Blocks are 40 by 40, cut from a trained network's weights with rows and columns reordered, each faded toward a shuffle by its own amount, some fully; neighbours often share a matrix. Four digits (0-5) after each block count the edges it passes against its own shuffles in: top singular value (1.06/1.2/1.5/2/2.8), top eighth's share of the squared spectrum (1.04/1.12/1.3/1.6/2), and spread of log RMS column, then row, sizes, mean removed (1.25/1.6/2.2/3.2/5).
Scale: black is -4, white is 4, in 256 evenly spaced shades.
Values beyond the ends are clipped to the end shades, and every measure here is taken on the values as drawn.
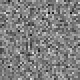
2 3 0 0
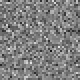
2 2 0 1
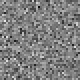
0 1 0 0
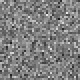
0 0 0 0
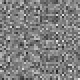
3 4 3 1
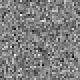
1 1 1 0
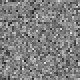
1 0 0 0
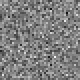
0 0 0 0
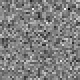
2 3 1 1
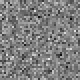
0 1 0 0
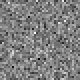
1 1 0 0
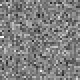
1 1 0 0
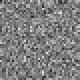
3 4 1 1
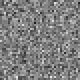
2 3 0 1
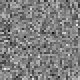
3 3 1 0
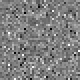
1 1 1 0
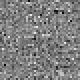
1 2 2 0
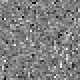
0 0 1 0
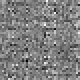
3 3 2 0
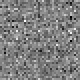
2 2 2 0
